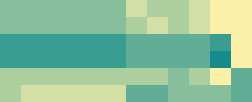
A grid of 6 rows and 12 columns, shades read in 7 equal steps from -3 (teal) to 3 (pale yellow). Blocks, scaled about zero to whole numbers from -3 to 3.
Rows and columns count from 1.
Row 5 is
1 1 1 1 1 1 1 1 0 1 3 -1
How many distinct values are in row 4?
4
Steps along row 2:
same same same same same up up down up up same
